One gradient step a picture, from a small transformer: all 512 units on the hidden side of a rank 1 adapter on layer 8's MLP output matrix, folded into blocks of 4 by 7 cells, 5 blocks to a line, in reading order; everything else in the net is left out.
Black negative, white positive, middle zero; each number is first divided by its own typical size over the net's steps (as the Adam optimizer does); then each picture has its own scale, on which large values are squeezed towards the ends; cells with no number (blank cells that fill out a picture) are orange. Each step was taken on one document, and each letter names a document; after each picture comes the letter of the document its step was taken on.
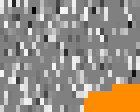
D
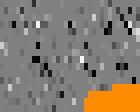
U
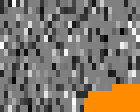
D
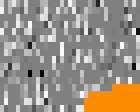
D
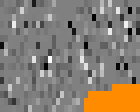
U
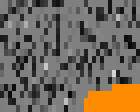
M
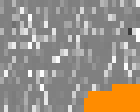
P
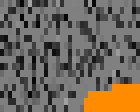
M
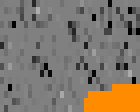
U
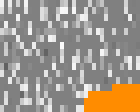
D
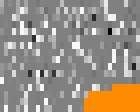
P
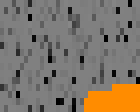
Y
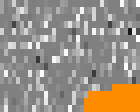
P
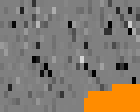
U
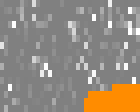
U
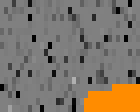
Y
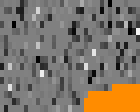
U
